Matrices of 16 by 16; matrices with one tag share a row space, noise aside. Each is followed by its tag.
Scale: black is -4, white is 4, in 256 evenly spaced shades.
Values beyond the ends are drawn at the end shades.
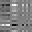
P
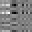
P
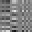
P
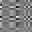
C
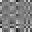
C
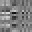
P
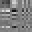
P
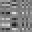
P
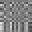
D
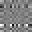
D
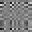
D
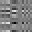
P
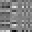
P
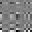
C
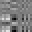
P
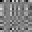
D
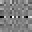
D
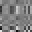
C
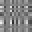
D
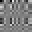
D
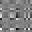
C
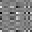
C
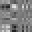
P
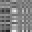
P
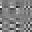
C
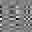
C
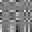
C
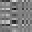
P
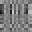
D
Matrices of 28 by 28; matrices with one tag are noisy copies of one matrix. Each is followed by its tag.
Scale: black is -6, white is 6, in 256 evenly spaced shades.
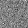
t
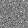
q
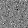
t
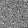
t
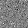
t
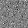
t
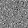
t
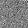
t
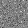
q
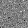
q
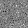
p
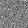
t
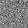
t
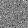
q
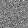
q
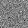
q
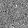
p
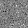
p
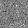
p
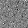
t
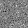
p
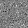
p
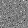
q
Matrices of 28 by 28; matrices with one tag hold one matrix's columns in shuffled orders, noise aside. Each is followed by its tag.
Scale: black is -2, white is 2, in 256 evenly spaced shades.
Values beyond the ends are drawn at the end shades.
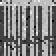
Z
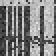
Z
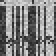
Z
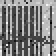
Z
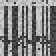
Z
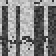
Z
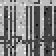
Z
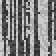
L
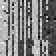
L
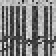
Z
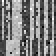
L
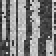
L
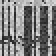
Z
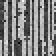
L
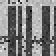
Z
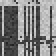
Z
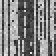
L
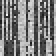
L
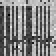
Z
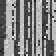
L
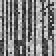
L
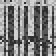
Z
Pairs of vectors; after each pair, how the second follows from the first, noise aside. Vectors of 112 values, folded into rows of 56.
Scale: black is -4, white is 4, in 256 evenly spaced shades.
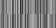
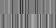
partly zeroed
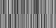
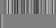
partly zeroed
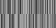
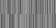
shrunk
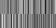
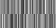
sign-scrambled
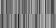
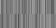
shrunk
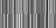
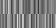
shuffled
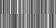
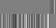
partly zeroed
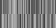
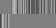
partly zeroed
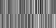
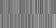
shrunk
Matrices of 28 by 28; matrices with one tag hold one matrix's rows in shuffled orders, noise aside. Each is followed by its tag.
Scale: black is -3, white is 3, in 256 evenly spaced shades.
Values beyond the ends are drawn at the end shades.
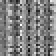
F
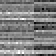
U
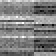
U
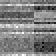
U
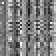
F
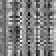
F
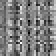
F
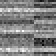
U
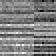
U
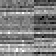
U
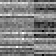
U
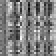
F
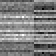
U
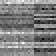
U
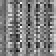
F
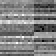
U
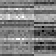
U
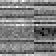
U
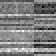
U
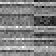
U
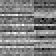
U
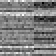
U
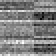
U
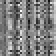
F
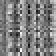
F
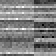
U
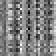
F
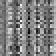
F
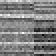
U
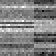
U
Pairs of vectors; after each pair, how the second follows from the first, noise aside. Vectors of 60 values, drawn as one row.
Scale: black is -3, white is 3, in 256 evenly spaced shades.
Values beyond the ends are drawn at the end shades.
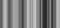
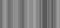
shrunk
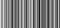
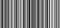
wrapped around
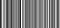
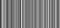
shrunk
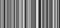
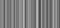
shrunk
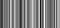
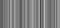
shrunk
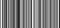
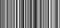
wrapped around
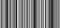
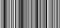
wrapped around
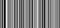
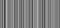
shrunk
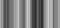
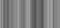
shrunk
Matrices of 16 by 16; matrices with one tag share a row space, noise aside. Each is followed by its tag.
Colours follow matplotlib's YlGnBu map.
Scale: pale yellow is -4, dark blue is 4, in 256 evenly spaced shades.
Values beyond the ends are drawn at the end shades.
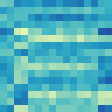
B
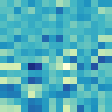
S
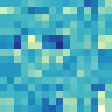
S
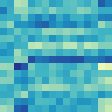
B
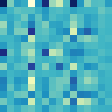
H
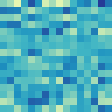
S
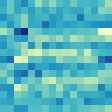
B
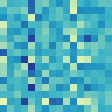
H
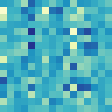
H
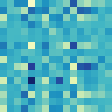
H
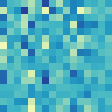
H
